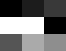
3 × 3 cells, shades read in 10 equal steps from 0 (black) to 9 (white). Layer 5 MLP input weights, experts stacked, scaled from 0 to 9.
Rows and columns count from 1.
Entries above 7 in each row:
0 2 0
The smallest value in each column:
0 1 0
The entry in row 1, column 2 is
1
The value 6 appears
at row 3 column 2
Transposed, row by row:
0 9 3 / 1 9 6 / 2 0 5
